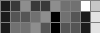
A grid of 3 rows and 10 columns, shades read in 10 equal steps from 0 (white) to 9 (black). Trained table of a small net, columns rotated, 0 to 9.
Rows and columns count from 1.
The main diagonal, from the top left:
8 6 5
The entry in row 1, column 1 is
8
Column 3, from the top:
4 6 5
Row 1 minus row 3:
0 2 -1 3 1 -5 -1 -1 -8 1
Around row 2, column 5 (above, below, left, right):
7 6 5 9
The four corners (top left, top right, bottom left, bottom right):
8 2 8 1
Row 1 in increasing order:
0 2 4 4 5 5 7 7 7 8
